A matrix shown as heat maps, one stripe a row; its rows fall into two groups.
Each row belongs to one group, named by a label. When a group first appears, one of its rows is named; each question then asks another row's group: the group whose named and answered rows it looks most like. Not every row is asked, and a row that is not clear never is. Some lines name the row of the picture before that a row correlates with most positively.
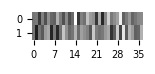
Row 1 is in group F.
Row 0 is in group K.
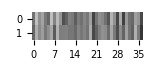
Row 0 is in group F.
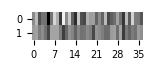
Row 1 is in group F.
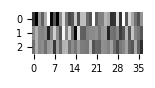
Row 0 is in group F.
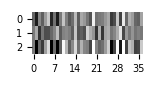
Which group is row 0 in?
F
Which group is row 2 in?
F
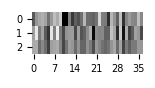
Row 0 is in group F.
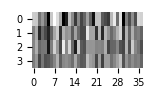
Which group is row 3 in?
K
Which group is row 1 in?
K
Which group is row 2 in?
K
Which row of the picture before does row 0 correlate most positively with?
2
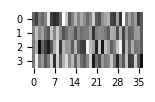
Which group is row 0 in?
F
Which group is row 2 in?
K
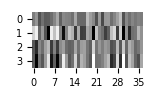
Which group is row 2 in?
F
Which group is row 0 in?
K
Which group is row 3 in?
F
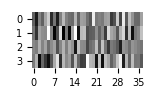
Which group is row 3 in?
K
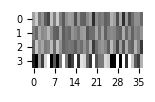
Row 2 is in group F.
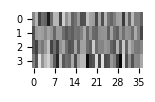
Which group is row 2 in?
F
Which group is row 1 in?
F
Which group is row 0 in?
K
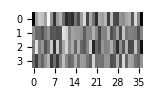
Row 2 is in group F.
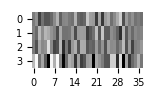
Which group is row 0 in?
K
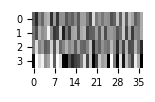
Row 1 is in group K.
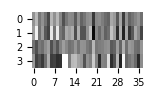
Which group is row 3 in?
F
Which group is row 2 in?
F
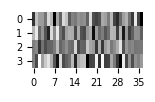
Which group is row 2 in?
K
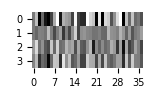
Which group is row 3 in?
K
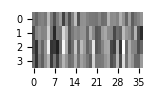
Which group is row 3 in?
F
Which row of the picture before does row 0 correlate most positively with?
1
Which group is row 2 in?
F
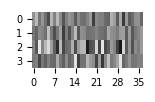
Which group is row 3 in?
K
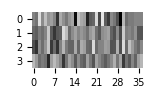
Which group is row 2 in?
F
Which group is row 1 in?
F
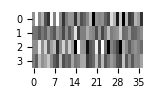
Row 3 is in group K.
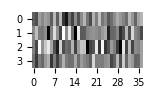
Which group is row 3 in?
F
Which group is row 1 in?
K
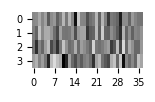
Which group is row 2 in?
F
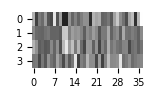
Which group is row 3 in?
K
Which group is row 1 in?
F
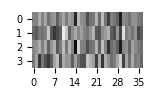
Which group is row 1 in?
F
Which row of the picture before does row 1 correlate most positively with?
1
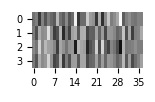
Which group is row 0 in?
K
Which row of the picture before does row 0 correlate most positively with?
3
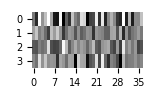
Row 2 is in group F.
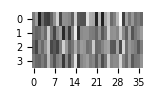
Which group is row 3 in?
K
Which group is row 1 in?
K
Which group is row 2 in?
F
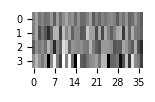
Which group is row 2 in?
F
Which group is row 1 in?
K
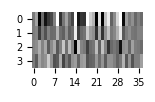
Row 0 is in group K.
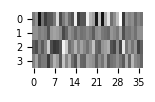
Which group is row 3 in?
K
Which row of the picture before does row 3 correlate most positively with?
2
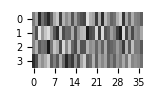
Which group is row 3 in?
F
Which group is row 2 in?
K
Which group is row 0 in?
K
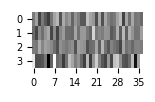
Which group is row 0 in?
K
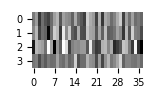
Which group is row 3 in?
K
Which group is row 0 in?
K
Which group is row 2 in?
F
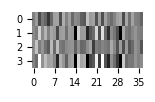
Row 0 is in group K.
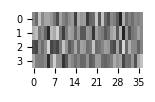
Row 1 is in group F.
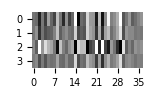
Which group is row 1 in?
K
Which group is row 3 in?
K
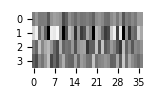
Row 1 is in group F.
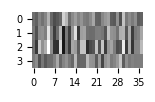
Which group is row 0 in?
F
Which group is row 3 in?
K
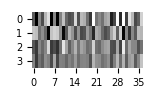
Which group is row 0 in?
F
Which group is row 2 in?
F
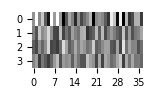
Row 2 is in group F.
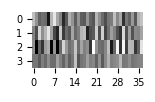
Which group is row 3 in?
K
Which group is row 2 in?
F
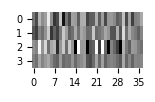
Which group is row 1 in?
F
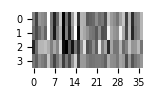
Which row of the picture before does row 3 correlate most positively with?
0
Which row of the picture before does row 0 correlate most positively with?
0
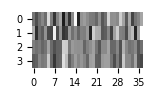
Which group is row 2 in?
F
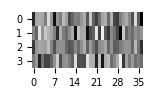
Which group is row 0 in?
F
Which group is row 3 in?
K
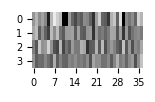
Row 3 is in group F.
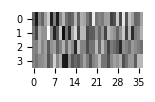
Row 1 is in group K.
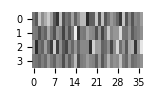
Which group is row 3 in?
K
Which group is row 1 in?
K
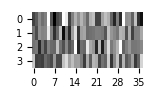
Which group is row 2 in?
K
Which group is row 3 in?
F
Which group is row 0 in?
F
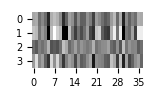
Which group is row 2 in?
F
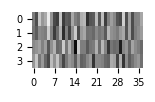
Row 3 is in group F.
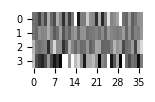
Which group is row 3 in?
F
